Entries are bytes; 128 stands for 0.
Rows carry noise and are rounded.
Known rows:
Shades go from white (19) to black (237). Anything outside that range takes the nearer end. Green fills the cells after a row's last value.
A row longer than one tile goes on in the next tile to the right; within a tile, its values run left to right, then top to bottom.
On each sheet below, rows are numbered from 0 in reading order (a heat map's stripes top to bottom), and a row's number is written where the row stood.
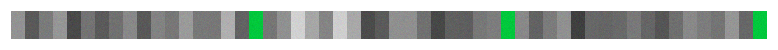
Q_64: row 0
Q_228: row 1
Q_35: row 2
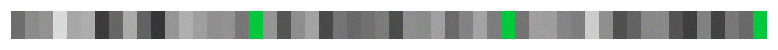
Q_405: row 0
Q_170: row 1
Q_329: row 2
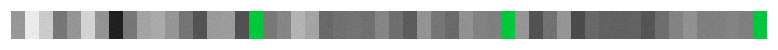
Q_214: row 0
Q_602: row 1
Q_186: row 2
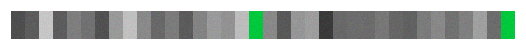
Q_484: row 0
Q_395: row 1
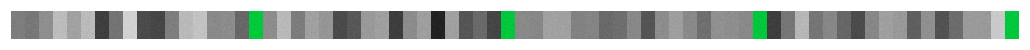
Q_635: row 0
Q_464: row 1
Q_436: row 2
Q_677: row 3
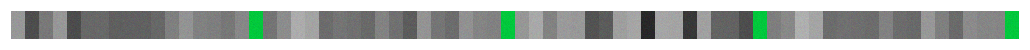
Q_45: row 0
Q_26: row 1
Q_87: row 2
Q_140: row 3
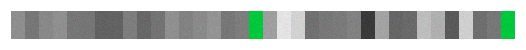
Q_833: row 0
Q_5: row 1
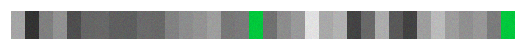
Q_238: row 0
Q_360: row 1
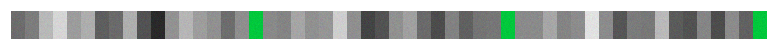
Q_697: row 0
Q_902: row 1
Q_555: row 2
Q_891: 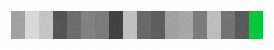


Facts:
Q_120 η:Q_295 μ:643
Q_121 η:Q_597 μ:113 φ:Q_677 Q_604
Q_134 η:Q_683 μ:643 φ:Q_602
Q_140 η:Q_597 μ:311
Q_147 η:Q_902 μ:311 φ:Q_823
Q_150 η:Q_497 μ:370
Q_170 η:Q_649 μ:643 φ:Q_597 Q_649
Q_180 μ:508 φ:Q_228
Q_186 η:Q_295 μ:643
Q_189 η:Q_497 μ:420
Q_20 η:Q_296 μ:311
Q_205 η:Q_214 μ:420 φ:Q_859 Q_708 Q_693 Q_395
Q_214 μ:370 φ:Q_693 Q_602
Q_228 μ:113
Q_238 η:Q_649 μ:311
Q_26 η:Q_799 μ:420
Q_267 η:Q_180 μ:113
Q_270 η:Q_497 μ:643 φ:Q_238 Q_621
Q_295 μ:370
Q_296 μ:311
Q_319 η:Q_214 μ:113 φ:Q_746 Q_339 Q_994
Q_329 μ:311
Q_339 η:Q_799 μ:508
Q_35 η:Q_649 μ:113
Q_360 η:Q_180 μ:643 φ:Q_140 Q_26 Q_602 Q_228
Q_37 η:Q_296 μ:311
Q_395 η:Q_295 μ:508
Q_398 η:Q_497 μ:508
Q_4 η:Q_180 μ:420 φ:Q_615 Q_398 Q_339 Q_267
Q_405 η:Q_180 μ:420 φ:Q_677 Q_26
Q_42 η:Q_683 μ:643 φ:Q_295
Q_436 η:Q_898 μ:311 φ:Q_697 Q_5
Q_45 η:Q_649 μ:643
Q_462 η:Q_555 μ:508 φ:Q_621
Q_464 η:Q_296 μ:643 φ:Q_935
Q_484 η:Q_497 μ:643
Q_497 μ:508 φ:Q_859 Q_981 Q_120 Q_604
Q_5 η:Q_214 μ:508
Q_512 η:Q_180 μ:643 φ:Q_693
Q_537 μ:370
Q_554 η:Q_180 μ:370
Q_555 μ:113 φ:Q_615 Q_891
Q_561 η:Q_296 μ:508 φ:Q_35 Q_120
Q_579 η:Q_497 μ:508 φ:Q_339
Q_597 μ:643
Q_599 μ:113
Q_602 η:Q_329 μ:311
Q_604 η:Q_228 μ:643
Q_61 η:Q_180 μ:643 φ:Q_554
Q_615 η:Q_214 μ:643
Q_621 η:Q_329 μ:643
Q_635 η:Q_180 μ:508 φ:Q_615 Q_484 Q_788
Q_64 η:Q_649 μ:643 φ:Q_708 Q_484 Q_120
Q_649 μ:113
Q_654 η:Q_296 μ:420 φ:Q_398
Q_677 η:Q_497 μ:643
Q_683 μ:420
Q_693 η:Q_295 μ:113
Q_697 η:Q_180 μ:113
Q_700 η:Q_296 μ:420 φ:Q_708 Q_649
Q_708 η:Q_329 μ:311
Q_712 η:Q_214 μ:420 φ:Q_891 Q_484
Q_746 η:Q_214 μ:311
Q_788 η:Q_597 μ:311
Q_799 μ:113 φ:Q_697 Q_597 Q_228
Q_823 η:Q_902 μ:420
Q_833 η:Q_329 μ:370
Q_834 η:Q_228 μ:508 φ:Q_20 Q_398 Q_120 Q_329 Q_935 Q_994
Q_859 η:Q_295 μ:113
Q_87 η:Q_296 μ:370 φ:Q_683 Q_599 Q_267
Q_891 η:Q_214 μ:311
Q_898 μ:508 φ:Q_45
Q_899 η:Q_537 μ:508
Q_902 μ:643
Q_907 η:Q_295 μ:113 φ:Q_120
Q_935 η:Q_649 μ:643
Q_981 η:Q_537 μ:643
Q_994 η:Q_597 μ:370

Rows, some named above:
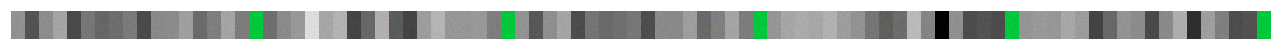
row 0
Q_170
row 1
Q_360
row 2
Q_170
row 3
Q_296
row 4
Q_37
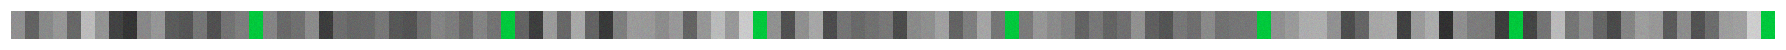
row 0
Q_295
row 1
Q_935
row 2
Q_270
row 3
Q_170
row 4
Q_994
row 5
Q_700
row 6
Q_677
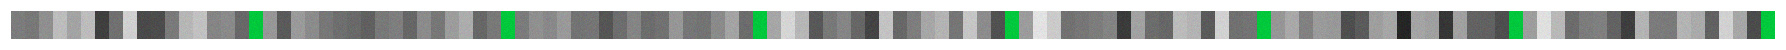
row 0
Q_635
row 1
Q_621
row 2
Q_121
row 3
Q_712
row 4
Q_5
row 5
Q_87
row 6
Q_205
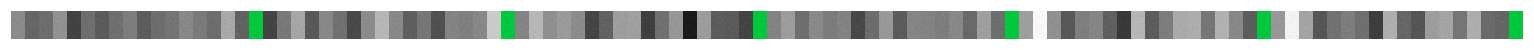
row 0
Q_907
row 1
Q_398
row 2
Q_20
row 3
Q_834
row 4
Q_319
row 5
Q_746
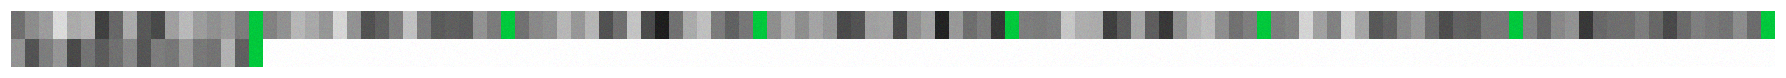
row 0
Q_360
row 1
Q_799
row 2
Q_267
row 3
Q_561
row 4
Q_61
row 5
Q_597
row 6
Q_120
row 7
Q_64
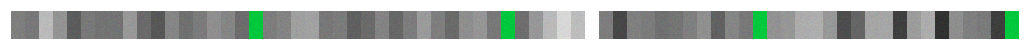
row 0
Q_708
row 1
Q_134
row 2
Q_180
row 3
Q_700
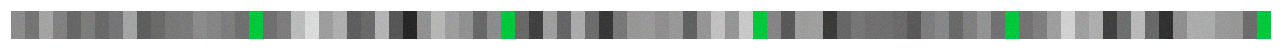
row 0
Q_788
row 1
Q_697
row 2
Q_270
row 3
Q_693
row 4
Q_512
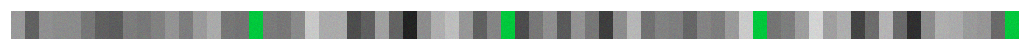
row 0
Q_462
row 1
Q_554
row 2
Q_579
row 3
Q_512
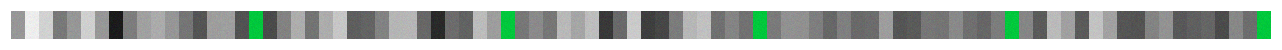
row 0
Q_214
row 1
Q_497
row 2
Q_4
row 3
Q_339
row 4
Q_649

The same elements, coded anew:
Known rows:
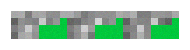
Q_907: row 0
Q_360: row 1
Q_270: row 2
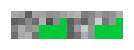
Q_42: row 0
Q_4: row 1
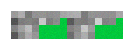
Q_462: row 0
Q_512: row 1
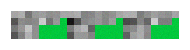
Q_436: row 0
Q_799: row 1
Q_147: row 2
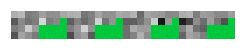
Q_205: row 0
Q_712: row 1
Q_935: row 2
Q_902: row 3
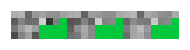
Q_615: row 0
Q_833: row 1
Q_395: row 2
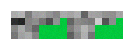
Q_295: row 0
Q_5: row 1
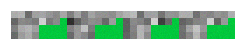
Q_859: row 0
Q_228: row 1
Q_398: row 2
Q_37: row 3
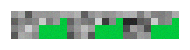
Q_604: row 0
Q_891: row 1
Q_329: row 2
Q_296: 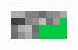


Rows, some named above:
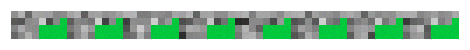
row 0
Q_238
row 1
Q_5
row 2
Q_87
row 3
Q_339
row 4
Q_295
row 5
Q_621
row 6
Q_134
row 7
Q_555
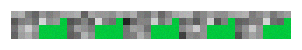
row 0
Q_121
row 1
Q_621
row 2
Q_597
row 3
Q_319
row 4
Q_579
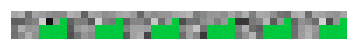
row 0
Q_935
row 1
Q_708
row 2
Q_134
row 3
Q_214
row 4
Q_649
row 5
Q_120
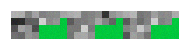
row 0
Q_329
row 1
Q_497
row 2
Q_205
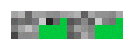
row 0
Q_746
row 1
Q_621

